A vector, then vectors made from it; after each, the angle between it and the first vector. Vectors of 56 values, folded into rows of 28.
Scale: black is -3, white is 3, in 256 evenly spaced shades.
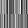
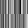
nearly opposite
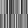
nearly parallel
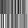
partly opposed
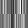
partly aligned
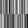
partly aligned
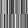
nearly parallel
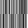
orthogonal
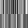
orthogonal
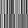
nearly parallel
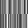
partly opposed
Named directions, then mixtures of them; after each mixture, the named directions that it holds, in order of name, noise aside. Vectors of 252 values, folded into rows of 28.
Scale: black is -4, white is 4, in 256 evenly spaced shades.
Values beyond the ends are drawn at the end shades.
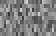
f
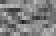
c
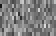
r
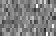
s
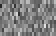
f, r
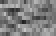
c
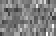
c, s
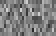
f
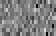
s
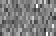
s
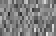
f, s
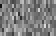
r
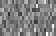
f, s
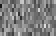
r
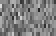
r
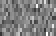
s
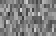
f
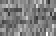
c, s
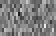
f, r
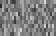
r, s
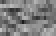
c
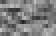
c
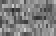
c, r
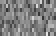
f, s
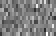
s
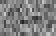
c, f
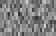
f, r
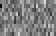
r, s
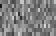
r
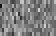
r
